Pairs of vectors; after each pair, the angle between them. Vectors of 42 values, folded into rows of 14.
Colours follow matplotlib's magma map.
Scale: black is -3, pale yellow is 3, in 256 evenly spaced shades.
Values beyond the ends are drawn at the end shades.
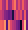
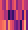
nearly parallel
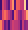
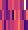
partly aligned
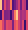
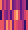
nearly parallel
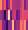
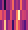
partly opposed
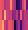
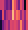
partly opposed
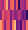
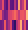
nearly opposite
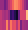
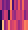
orthogonal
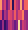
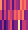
nearly parallel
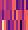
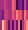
nearly parallel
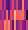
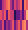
nearly opposite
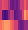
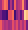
partly aligned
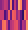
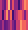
partly opposed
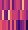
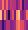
partly opposed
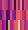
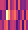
partly opposed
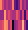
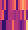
partly opposed
